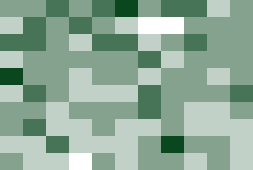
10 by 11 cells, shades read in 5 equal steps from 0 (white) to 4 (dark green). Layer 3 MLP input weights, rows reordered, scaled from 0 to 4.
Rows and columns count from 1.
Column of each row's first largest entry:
6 2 1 7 1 2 7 2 8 1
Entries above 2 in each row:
5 2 5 1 1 3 1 1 2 0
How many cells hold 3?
18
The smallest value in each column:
1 1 1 0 1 1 0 0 1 1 1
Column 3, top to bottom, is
3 2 2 2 2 2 1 1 3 1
